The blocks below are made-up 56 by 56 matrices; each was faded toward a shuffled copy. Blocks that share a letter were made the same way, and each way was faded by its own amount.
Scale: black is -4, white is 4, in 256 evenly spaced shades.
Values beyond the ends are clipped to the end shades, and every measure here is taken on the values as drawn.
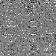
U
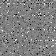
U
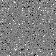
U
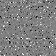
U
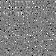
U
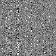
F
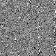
F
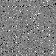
U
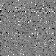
U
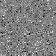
U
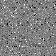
U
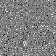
U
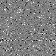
U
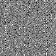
F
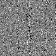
F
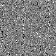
F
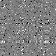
U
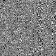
F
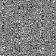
F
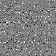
U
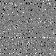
U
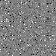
U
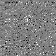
U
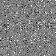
U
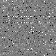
U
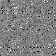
U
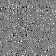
U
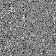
F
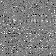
U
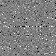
U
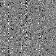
F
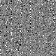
F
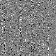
F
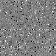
U
